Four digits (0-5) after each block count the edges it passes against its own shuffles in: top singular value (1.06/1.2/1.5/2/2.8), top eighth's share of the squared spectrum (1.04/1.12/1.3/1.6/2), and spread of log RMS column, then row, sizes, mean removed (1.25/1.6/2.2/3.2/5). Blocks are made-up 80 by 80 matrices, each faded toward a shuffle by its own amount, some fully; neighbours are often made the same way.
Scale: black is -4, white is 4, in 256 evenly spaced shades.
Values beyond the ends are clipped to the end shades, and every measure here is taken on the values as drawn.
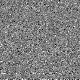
1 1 0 2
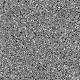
0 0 0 0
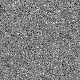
0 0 0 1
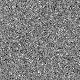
0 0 0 1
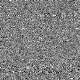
1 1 0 3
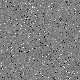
0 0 0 0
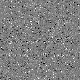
3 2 0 1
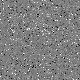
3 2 0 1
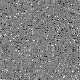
3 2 0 1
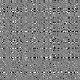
5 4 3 3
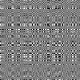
5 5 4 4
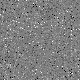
1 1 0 0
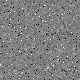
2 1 0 0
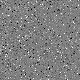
2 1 0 0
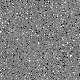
3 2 1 0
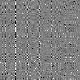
5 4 3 2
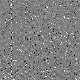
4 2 1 1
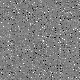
3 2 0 0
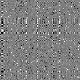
5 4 3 2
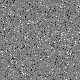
1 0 0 0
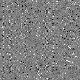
4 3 2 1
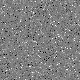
0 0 0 0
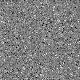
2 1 0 0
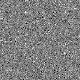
3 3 1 1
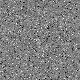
0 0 0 0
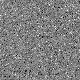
1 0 0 0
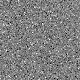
2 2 0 0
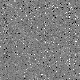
2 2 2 0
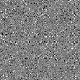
4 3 2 2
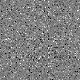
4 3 1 2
